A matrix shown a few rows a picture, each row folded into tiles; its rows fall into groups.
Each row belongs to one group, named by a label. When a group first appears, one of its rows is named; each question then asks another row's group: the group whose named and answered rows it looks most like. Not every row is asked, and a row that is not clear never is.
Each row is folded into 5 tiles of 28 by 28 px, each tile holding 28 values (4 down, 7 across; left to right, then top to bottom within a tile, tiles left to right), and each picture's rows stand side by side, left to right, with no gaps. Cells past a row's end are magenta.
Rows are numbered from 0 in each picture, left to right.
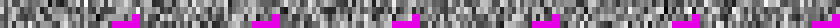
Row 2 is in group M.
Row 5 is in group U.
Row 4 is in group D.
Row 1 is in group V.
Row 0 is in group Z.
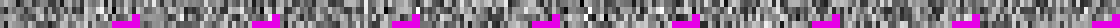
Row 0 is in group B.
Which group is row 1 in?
B
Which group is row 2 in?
Z
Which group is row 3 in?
V
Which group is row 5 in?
M
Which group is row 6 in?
M
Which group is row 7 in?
M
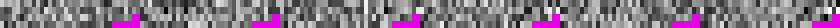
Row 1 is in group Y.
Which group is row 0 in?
Y
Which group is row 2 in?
Z
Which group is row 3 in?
D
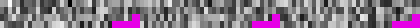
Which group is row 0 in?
Y
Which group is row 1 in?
Y
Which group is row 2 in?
Y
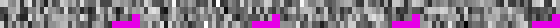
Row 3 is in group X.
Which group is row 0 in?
Y
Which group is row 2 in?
X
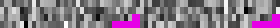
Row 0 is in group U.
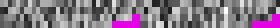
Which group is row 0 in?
M
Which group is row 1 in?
U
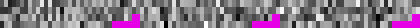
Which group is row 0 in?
M
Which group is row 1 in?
U
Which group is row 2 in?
Z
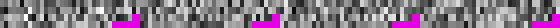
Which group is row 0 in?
B
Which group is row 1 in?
V
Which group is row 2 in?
V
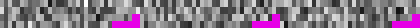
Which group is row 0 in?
Z
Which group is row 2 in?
Y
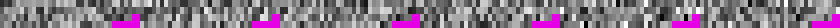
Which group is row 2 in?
B
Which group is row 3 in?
V
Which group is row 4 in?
D
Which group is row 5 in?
Z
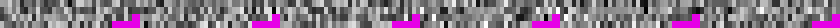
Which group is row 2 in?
X
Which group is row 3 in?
D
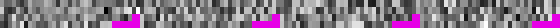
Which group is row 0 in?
D
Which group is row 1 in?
V
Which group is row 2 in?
X
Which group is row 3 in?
B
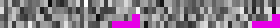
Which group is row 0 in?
Z
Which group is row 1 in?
B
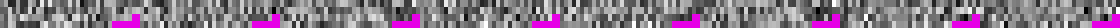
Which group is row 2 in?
X
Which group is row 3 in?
B
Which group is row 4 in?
U
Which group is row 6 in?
D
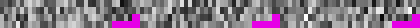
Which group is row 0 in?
X
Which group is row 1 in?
M
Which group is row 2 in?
D
